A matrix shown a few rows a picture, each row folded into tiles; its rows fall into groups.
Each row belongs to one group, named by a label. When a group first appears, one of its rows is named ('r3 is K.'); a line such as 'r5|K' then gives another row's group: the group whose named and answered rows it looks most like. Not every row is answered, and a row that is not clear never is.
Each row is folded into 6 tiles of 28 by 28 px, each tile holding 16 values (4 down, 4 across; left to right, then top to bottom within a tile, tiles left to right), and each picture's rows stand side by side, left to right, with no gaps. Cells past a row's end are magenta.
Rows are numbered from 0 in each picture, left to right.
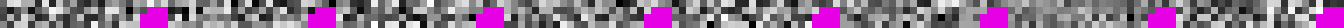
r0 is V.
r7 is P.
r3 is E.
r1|V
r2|P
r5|P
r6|E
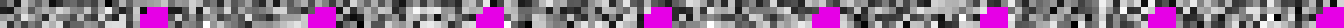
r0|V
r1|V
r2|E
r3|P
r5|P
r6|P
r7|E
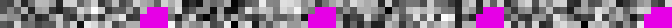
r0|E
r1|P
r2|E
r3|E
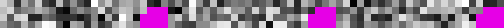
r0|P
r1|V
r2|P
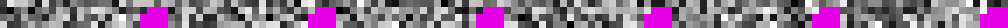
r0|V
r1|E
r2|V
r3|P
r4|E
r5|P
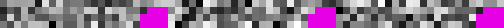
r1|P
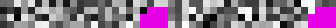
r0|V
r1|E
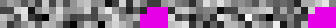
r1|E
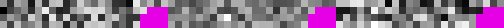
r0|E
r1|E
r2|V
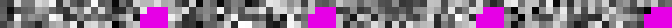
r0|E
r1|P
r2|P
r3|V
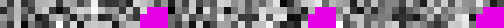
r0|E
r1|E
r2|P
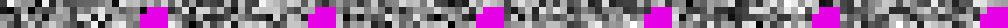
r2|E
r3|V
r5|E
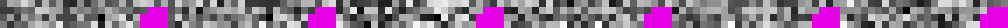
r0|V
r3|V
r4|E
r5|P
